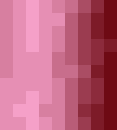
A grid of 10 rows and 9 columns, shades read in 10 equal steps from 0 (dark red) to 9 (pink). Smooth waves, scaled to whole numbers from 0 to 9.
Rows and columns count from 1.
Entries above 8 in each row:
1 1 1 1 0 0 0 1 2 1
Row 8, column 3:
9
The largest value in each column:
8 9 9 8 8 6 4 2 1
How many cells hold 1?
6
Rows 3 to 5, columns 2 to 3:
8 9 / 8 9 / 8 8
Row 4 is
7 8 9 8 7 5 3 2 1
